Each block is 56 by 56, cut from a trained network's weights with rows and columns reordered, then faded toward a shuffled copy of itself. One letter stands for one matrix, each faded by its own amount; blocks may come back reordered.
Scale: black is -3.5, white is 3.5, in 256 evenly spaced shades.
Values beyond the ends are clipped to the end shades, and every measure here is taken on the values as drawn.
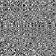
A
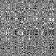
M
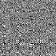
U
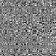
A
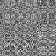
A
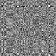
A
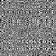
M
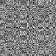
A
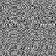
A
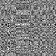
A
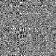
U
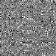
U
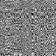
M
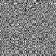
A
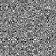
U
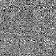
U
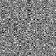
U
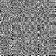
A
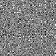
U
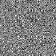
U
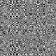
A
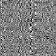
M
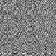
A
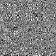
U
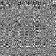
M
